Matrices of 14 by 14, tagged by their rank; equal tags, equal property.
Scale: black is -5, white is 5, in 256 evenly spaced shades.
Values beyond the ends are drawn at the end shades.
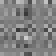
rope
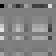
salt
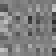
rope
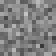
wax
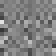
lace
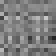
rope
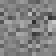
lace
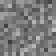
wax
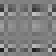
salt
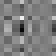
salt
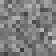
wax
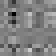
rope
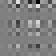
salt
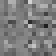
lace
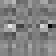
rope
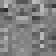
lace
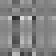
salt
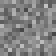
wax
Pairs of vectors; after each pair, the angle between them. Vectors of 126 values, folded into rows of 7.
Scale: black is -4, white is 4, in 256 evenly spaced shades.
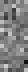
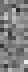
nearly opposite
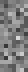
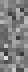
nearly opposite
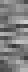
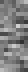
nearly opposite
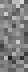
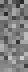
nearly opposite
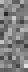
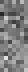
orthogonal
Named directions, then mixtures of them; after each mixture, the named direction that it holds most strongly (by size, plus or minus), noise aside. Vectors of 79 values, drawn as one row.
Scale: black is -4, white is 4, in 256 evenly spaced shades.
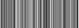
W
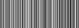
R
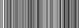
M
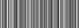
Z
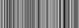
M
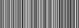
R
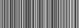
R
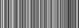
Z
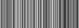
W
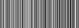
R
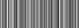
Z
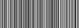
R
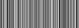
Z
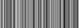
W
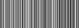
R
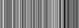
M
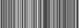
W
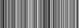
M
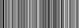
M
